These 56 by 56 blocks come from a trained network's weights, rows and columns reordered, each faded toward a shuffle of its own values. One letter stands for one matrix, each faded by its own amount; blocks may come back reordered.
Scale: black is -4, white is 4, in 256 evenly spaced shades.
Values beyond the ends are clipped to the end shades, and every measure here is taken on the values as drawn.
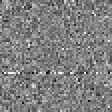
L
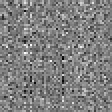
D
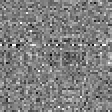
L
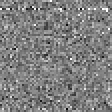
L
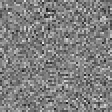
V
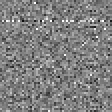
L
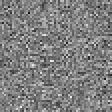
V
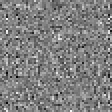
D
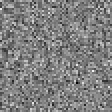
V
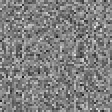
V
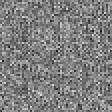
V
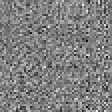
D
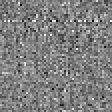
L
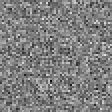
V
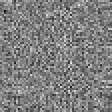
V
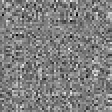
D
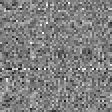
L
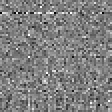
L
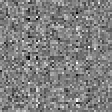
D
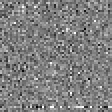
L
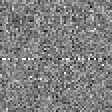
L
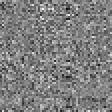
D
